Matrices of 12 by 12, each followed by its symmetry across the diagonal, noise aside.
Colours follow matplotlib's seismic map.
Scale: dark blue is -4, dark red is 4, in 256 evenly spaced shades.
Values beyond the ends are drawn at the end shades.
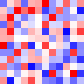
symmetric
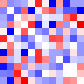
symmetric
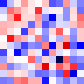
symmetric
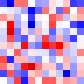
neither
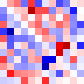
antisymmetric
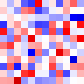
neither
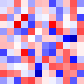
symmetric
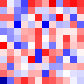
neither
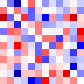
antisymmetric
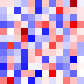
neither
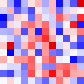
neither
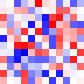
antisymmetric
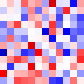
antisymmetric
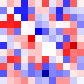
antisymmetric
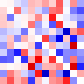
antisymmetric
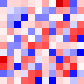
symmetric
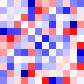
symmetric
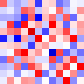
symmetric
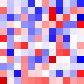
neither
